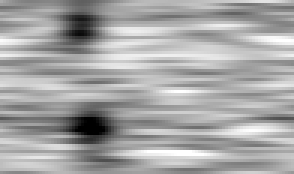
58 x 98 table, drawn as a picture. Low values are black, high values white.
There are no lone odd cells. The halves do not mirror each other. Two dips sink into the field.
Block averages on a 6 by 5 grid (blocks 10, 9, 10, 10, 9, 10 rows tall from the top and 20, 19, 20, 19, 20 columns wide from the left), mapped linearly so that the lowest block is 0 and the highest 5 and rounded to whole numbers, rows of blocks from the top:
3 2 4 4 3 / 4 2 5 4 5 / 4 4 4 4 4 / 4 3 4 4 4 / 3 0 3 4 4 / 4 3 4 4 4
